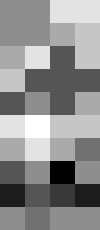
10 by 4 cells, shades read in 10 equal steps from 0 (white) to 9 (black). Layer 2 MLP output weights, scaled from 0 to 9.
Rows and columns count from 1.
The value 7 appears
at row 9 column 3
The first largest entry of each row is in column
1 1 3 2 1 3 4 3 1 2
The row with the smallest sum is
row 6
